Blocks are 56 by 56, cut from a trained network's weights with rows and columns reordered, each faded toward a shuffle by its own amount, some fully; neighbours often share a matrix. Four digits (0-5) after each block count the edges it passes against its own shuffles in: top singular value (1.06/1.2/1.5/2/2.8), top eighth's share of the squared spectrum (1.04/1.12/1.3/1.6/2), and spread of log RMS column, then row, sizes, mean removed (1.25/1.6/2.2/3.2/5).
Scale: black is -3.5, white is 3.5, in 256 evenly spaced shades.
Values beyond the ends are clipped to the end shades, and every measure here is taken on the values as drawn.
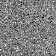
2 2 0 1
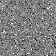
0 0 0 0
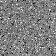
1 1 0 0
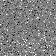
0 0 0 0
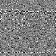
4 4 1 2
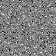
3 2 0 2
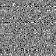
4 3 0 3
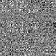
3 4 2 2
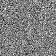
2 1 0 0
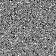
0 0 0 0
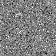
0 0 0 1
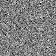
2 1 0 0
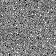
0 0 0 0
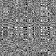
4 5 2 2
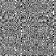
4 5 2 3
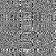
4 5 2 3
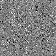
1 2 1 1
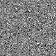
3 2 1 1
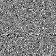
2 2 0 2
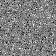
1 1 0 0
